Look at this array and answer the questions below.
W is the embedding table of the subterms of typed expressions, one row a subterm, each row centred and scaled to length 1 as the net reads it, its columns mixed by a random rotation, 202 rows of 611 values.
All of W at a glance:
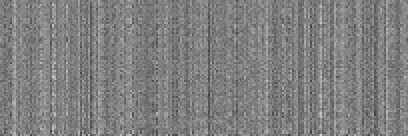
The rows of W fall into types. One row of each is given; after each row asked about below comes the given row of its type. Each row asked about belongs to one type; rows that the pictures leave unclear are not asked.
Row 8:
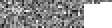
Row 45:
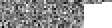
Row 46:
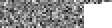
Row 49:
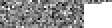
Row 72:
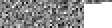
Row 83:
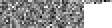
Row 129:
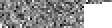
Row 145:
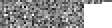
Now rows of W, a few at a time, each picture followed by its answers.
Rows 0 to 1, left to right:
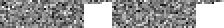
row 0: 49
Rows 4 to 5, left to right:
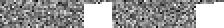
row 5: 129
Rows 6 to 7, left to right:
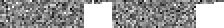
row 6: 49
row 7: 129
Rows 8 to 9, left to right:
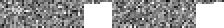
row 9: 72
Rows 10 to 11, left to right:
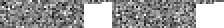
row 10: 49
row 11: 145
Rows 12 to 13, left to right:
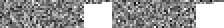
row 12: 46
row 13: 72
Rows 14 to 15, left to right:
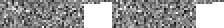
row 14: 8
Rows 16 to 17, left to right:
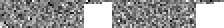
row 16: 129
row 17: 72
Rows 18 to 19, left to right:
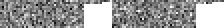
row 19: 8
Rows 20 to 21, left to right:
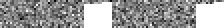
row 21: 46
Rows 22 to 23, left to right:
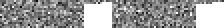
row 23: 8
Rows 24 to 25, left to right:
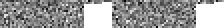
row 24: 145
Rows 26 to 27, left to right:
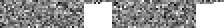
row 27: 49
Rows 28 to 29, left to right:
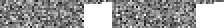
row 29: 145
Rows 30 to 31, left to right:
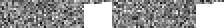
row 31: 49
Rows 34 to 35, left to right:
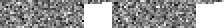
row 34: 145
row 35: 83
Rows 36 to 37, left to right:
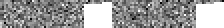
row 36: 129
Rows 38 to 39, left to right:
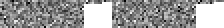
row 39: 46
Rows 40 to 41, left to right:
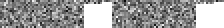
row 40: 46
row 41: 83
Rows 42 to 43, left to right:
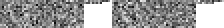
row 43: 83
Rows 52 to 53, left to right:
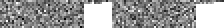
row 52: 49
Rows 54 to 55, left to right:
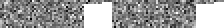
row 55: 45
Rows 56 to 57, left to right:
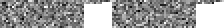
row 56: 83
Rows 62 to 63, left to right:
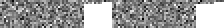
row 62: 83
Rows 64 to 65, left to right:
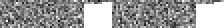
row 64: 72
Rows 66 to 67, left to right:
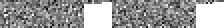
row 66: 145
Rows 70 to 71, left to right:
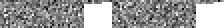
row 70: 145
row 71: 49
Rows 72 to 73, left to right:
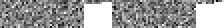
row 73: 83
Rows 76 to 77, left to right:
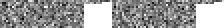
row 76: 83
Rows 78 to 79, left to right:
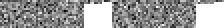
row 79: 83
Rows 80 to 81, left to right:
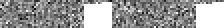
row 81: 8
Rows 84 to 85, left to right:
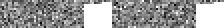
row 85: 49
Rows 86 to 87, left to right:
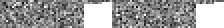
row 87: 145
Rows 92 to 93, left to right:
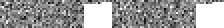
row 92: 49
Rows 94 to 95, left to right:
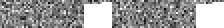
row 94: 49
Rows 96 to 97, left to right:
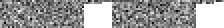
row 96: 129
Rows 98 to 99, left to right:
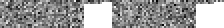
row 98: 72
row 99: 49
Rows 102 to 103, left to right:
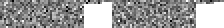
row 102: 46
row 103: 72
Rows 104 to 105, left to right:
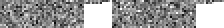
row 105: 8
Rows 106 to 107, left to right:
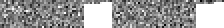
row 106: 8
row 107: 72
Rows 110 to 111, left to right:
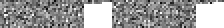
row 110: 145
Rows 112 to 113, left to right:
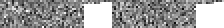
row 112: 8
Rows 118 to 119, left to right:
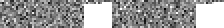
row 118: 83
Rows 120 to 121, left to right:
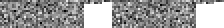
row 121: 145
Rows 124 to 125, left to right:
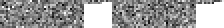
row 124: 49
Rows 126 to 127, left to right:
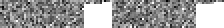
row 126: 83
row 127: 72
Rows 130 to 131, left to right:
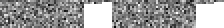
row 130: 145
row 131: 45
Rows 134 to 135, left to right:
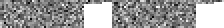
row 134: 129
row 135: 83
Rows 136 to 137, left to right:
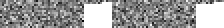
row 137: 46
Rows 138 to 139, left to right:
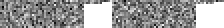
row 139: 83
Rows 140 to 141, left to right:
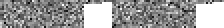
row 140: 129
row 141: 8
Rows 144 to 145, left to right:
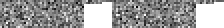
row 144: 145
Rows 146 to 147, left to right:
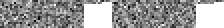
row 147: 83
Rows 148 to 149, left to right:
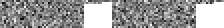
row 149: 46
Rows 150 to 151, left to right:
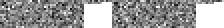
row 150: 49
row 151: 83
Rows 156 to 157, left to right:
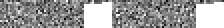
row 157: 145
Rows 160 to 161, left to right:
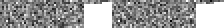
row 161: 72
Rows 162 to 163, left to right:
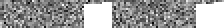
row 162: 129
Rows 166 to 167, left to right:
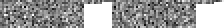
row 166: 145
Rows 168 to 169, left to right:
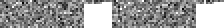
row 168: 72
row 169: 49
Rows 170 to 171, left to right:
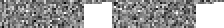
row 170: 45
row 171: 49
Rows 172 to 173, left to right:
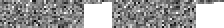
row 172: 45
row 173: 72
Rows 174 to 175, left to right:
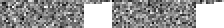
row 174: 83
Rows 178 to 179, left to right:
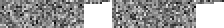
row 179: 129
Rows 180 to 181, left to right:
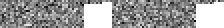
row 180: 145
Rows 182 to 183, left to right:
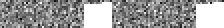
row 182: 72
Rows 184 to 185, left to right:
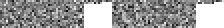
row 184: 46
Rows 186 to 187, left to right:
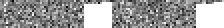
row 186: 46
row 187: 8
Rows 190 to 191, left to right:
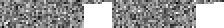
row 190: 45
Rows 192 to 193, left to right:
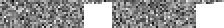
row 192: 83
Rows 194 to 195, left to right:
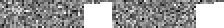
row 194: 8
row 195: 129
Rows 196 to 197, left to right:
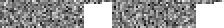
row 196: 46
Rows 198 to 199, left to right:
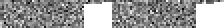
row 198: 129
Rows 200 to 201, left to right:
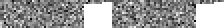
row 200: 129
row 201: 145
